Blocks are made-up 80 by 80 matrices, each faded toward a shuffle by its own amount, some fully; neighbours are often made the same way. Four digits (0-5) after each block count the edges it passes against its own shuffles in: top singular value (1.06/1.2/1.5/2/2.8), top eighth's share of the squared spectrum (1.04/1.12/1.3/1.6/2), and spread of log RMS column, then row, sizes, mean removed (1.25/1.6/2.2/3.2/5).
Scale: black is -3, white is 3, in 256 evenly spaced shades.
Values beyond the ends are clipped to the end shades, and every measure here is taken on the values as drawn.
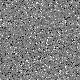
0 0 0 0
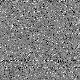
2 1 0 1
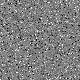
0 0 0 0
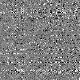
2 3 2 3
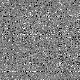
2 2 2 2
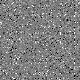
3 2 1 1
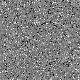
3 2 0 0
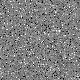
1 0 0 0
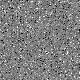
2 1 0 0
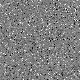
2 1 0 0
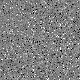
2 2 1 0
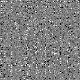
4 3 2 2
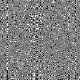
4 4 3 2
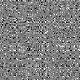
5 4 2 2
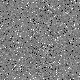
1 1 0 0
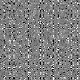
5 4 3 2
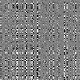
5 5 4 3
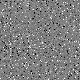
2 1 0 0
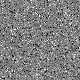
0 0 0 0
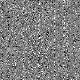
1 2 3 0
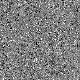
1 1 2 0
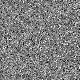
1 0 0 0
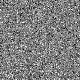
2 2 0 1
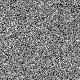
0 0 0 0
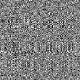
4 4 3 3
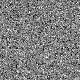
2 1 0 0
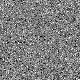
0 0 0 0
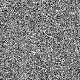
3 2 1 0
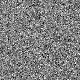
1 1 0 0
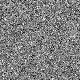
0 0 0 0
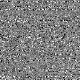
1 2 0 3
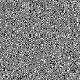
4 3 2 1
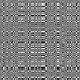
5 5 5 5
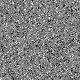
2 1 0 0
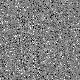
1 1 1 0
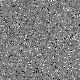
0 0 0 0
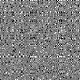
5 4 2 3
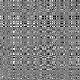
5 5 4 4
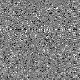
4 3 1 2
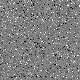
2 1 0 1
